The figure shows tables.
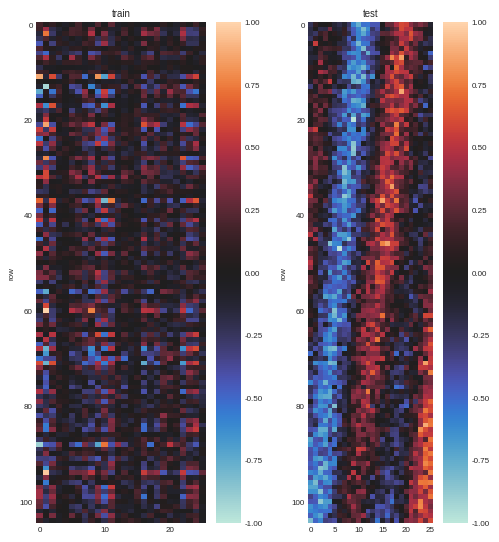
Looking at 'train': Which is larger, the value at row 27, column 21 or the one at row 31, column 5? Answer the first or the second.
the second
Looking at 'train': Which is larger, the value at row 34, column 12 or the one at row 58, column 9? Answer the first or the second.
the second
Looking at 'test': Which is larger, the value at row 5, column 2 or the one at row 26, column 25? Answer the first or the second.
the first
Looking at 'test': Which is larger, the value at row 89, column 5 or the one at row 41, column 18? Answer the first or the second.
the second
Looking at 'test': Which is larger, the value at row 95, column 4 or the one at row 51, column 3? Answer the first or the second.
the second
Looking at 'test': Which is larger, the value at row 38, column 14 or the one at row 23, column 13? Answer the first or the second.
the first
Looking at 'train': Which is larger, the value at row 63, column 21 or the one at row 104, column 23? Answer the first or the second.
the second
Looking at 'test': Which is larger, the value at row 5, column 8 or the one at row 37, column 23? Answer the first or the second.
the second
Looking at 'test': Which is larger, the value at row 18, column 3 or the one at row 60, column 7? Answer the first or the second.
the first
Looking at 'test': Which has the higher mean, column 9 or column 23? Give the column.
23
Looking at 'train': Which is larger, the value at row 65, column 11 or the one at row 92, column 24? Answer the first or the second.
the first
